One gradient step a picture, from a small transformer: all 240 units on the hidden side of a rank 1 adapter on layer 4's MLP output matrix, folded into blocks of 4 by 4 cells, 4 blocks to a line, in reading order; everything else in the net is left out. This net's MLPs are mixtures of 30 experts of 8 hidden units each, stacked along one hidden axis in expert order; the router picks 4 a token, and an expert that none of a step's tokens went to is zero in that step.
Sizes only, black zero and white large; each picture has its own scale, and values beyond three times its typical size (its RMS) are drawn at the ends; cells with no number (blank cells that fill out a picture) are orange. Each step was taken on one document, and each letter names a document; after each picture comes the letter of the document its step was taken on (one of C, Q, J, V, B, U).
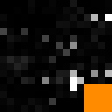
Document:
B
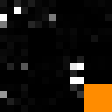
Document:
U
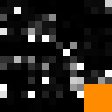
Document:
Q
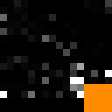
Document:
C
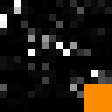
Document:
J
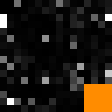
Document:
B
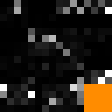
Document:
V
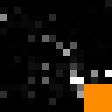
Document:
C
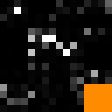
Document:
V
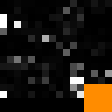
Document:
Q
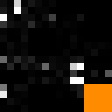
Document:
U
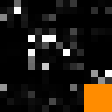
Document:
V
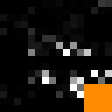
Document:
J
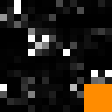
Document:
V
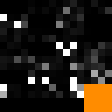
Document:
Q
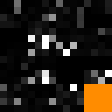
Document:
V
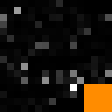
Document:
B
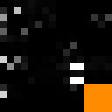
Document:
U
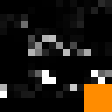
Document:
J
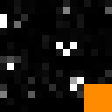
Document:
Q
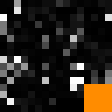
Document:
B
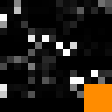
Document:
J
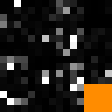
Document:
B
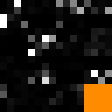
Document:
V
